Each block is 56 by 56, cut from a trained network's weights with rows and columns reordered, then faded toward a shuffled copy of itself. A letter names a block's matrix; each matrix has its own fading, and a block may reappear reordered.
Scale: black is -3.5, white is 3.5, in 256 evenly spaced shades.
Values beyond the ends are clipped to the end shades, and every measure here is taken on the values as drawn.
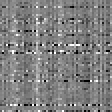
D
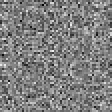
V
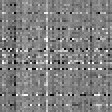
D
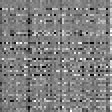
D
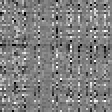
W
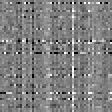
D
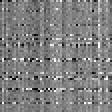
D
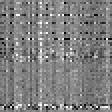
D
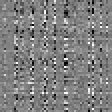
W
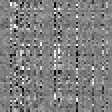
W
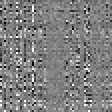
W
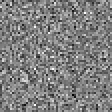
V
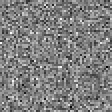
V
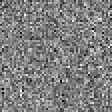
V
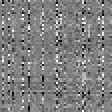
W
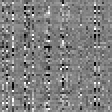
W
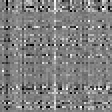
D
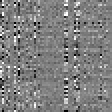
W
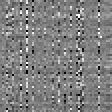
W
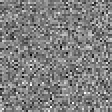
V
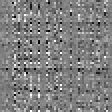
W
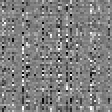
W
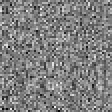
V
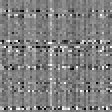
D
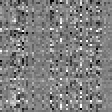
W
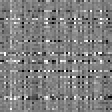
D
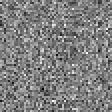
V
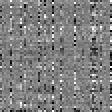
W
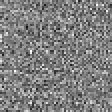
V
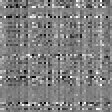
D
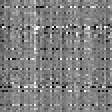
D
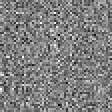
V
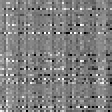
D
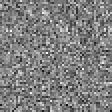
V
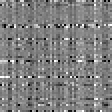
D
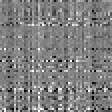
D
